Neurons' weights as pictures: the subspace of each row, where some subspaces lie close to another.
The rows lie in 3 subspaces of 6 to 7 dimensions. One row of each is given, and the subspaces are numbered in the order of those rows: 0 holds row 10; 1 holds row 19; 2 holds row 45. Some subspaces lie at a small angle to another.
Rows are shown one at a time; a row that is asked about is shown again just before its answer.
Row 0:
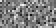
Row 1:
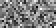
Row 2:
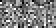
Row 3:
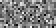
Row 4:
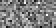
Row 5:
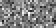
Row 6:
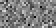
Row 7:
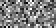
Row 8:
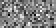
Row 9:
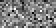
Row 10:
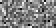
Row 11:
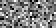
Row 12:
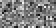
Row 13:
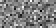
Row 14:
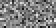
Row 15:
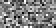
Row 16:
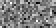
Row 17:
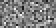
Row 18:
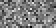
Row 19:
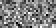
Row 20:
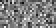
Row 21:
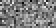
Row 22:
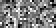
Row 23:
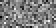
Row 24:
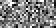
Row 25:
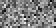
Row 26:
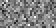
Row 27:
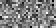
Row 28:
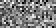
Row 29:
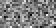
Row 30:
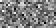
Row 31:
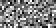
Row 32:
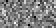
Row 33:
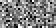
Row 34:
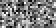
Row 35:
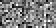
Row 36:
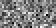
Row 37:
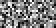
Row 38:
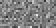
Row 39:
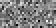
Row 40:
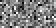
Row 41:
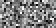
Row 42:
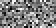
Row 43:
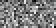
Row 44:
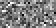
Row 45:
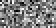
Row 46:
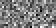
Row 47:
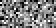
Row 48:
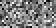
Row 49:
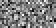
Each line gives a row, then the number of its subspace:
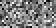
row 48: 0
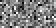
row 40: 0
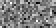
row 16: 2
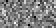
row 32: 0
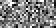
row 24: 0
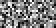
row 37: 0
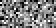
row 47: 2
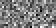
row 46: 1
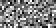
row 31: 2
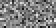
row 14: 2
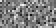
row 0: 2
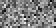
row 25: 0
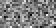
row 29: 0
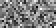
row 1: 0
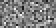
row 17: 2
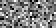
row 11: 2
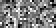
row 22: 0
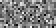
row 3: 1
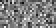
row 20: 2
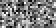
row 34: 0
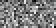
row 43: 0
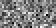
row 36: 1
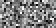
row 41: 2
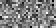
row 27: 0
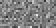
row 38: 0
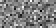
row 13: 2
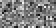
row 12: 0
